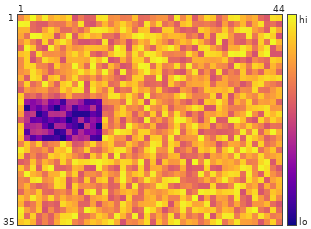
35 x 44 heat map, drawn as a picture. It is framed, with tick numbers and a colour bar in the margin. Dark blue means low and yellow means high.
Stripes: none. Odd patch: lower, in the middle left. Histogram: skewed, a long tail of low values. Ninth with the lowest average: middle left.
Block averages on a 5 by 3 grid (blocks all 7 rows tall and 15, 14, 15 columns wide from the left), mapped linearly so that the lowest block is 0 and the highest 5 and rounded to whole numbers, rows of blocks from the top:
555
555
055
555
555
